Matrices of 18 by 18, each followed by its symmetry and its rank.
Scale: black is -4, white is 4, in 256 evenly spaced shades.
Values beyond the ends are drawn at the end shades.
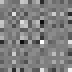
symmetric, rank two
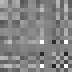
symmetric, rank two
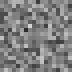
antisymmetric, full rank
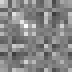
symmetric, rank three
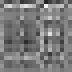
neither, rank two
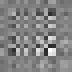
symmetric, rank two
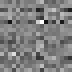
neither, rank three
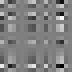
neither, rank one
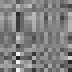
neither, rank two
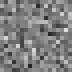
antisymmetric, full rank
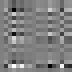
neither, rank one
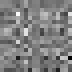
neither, rank three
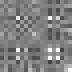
symmetric, rank three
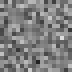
antisymmetric, full rank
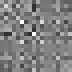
symmetric, rank three
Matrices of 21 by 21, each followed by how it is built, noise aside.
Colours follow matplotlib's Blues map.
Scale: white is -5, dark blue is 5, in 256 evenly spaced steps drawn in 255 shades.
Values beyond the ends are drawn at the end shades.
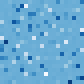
sparse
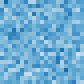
noise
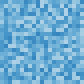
noise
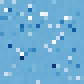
sparse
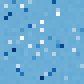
sparse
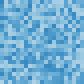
noise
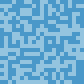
noise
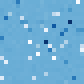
sparse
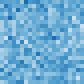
noise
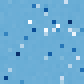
sparse
